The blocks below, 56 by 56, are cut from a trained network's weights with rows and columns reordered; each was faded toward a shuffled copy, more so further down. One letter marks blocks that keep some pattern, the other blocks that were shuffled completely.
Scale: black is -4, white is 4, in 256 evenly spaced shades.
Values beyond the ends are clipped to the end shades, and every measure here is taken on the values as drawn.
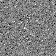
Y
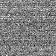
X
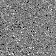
X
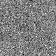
Y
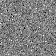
Y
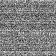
X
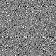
X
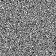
Y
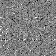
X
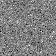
Y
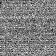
X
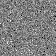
Y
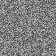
Y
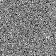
Y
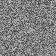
Y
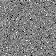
X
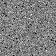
Y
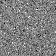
Y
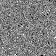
Y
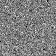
Y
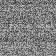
X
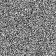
Y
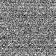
X
